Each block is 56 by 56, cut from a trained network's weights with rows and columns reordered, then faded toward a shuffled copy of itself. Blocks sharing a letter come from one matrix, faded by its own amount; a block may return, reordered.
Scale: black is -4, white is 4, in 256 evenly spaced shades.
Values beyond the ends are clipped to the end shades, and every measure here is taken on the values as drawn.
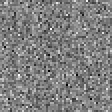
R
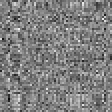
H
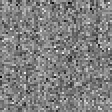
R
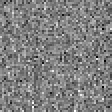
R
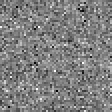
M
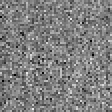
R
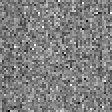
R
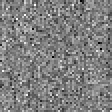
R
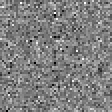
M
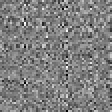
H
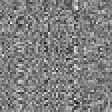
H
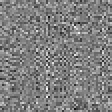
H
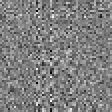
H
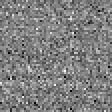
M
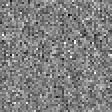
R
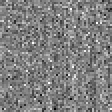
R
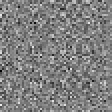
H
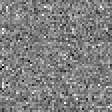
M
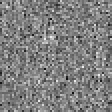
R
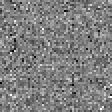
M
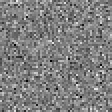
M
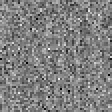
R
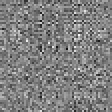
H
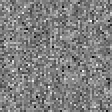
R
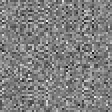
H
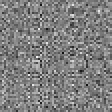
H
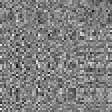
H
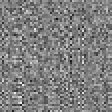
H
